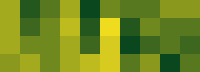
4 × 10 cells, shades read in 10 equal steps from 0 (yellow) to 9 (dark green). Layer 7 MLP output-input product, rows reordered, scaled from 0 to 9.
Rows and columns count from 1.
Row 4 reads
4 3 5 3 2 1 6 4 9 6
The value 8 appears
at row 1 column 2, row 2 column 5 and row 2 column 7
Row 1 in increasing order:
3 3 4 4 5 6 6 6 8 9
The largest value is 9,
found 3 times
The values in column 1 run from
3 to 4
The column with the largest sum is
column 7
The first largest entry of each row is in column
5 5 7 9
